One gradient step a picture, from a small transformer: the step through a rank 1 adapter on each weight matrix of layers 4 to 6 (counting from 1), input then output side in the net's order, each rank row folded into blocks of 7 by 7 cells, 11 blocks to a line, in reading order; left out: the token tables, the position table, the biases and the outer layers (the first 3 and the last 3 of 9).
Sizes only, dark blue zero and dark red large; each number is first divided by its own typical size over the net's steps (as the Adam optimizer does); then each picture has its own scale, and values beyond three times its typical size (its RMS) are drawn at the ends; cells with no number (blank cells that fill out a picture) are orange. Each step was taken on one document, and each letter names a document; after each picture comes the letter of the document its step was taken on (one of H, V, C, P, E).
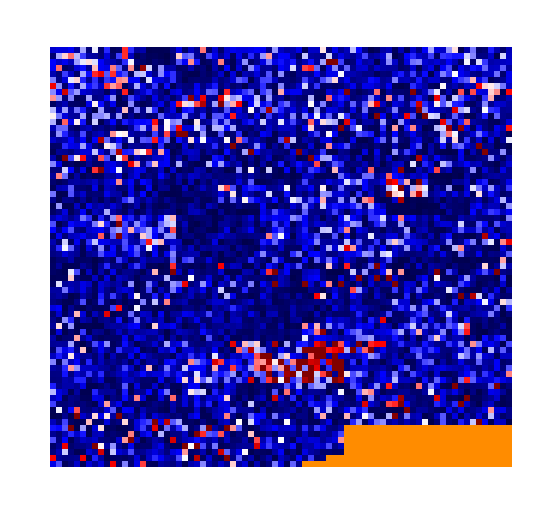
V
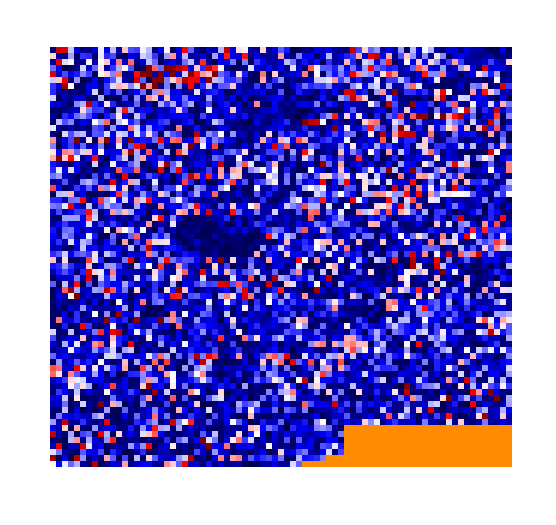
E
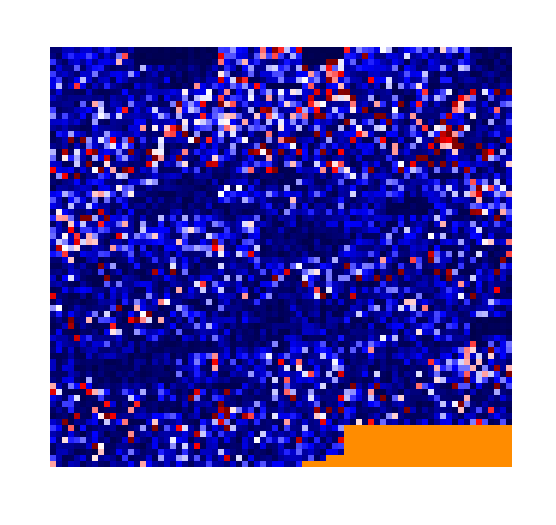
V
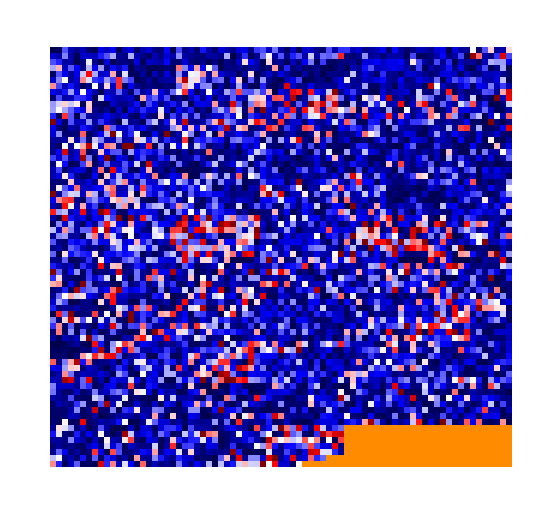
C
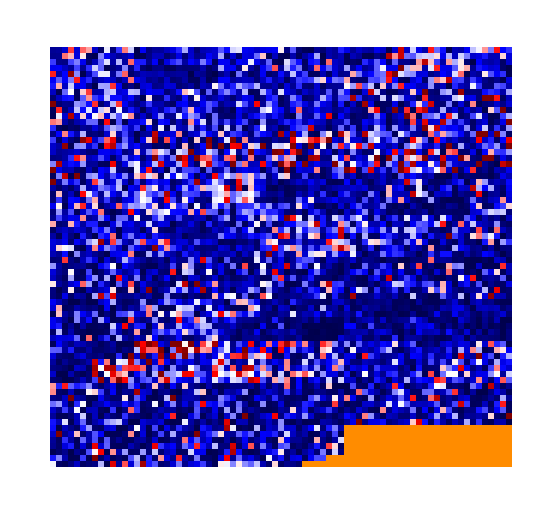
C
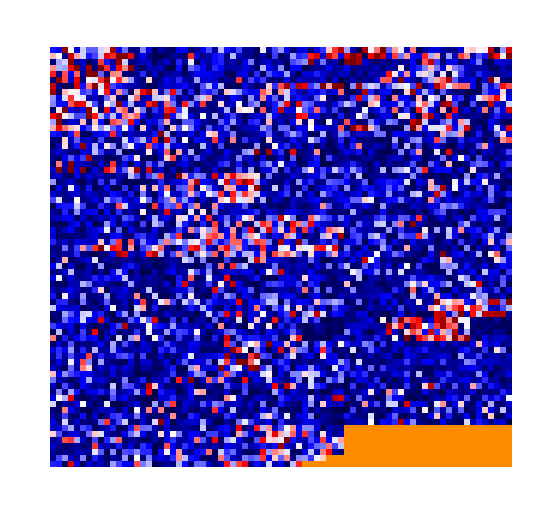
C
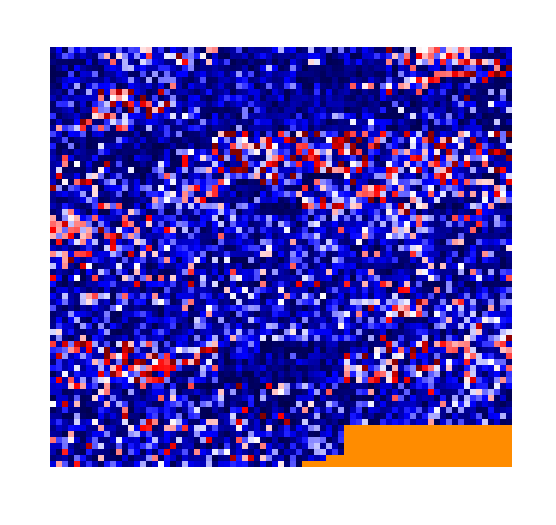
E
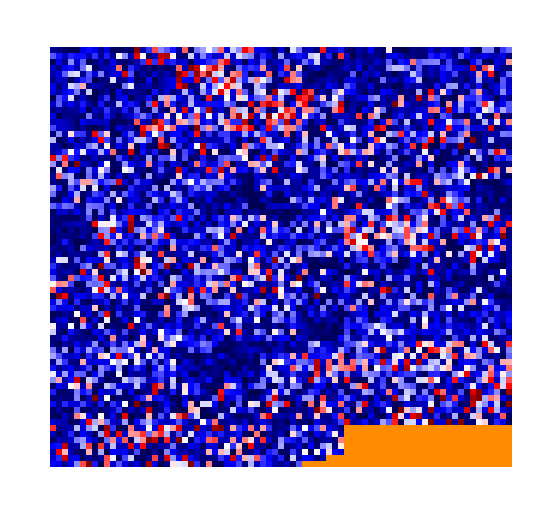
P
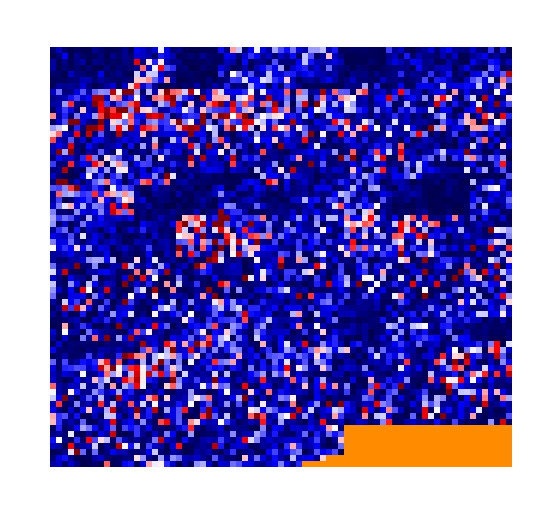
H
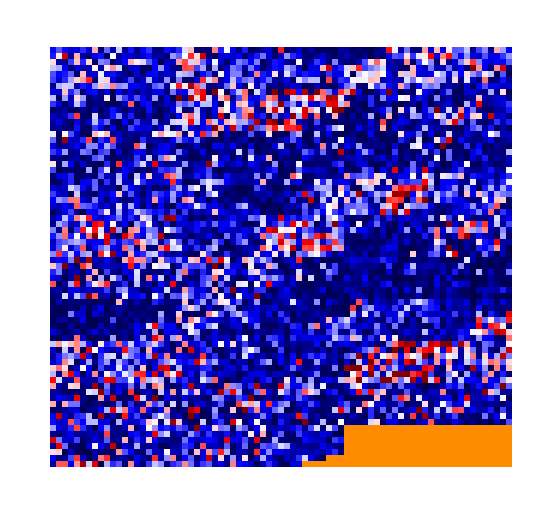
E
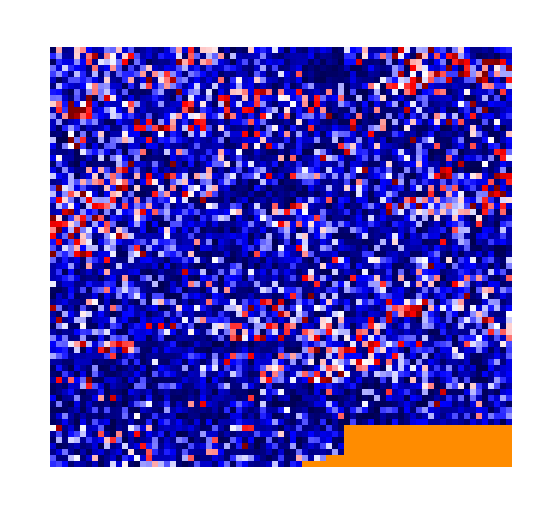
E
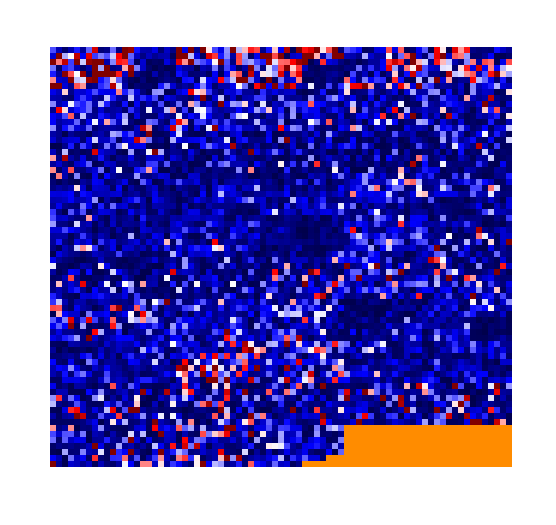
V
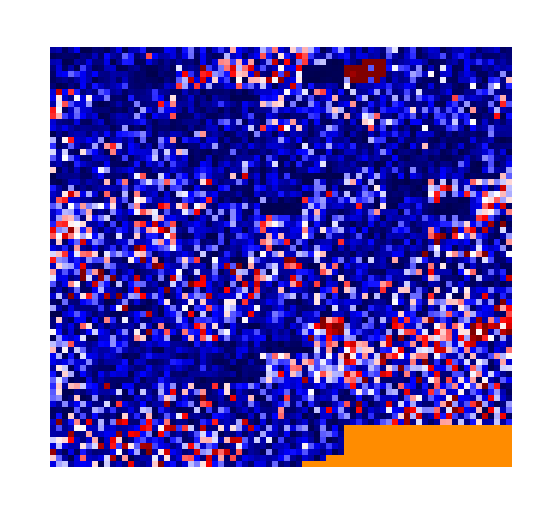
E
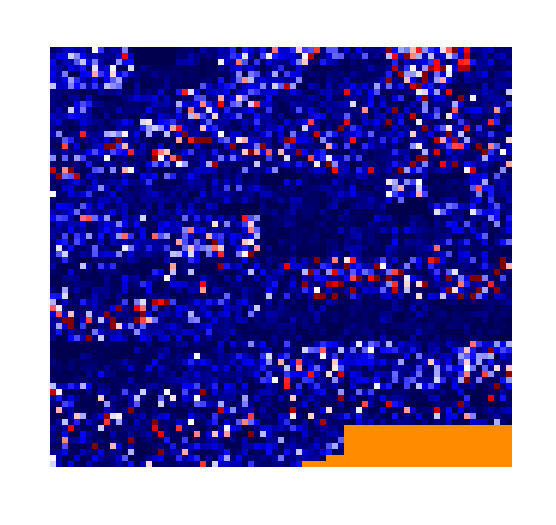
V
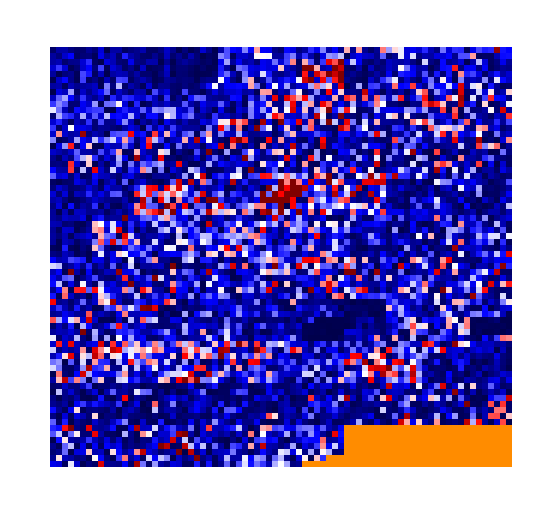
C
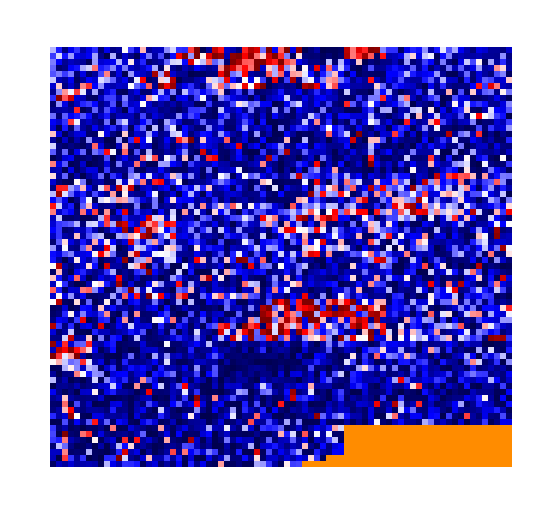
P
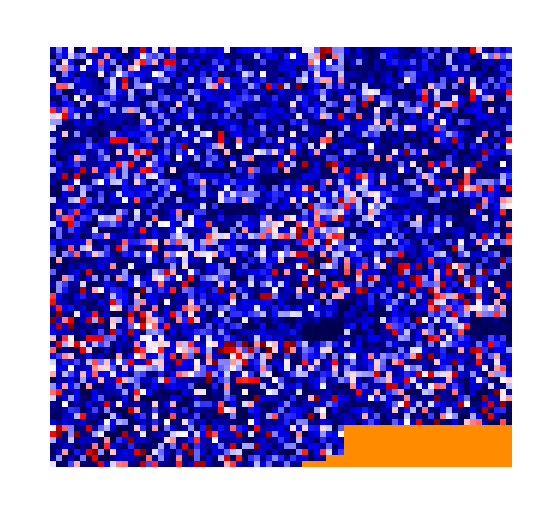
C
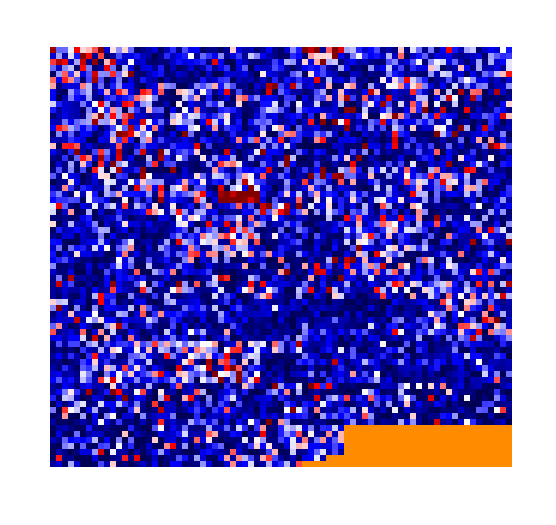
C
